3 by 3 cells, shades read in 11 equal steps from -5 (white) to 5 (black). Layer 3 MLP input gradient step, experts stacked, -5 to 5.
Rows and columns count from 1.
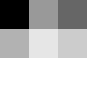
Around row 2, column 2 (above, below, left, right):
-1 -5 -2 -3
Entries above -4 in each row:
3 2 0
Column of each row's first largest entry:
1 1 1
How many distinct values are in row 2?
3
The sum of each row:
5 -9 -15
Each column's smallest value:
-5 -5 -5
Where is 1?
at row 1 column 3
